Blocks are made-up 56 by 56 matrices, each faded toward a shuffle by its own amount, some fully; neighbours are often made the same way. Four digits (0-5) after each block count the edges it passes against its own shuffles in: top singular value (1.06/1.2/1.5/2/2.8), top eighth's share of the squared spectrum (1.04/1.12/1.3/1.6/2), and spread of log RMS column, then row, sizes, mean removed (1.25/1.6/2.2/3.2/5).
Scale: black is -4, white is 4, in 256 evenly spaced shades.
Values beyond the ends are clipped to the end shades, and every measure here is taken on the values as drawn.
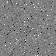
1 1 1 0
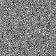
0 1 1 0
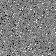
0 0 0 0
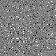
3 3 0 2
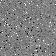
0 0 0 0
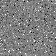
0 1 0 0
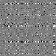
4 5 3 3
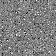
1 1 0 0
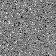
1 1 0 0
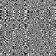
4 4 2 2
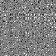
4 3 1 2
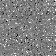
3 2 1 0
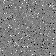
0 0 0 0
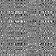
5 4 3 3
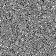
0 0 0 0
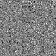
3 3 1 1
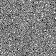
0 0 0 0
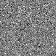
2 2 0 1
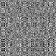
4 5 3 3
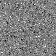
0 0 0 0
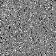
0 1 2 0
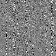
2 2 3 0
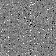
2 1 1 0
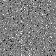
1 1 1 0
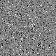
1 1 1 0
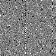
2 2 2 0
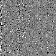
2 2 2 0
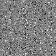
1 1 2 0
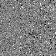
1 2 2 0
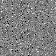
1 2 2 0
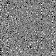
1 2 2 0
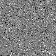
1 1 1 0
